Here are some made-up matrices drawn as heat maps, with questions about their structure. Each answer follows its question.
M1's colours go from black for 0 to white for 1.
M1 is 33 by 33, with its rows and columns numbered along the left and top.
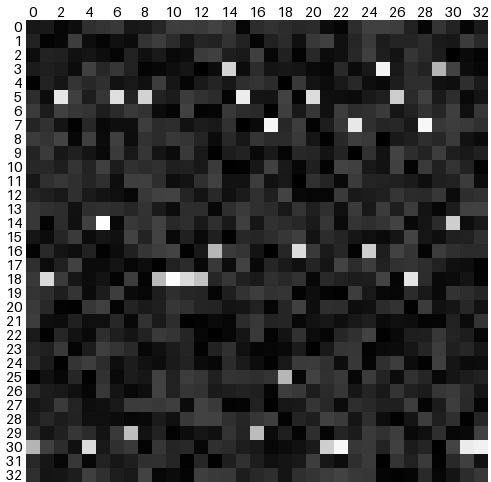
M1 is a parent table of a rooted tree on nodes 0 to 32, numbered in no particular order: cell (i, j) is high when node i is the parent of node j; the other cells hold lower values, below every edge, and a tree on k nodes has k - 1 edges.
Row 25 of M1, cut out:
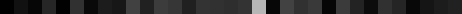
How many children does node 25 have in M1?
1
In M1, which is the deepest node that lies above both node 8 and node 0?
14
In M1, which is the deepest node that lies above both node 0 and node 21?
30
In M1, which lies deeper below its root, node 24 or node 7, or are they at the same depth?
node 24
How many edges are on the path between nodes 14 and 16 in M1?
3
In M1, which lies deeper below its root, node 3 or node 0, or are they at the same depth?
node 0
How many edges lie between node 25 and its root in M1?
1
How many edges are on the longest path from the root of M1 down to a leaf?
3
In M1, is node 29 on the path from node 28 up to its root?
yes
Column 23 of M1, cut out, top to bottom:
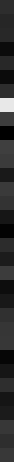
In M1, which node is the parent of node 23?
7
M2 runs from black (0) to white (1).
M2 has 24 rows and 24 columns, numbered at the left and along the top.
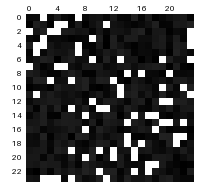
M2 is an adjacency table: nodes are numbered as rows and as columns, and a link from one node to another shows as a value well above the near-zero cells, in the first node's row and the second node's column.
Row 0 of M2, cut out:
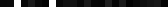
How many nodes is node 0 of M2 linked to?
2
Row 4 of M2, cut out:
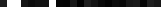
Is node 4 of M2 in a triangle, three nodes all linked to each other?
yes
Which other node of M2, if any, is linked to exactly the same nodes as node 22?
none
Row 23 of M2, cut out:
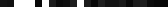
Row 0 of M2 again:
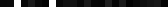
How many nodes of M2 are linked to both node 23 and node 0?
1
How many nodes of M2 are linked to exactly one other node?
0
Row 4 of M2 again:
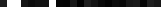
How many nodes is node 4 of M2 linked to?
4
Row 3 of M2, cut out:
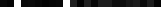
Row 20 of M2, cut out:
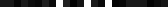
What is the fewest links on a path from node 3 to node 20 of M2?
3
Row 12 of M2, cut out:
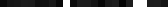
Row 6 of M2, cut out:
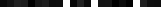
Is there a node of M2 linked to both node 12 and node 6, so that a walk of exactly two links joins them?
yes
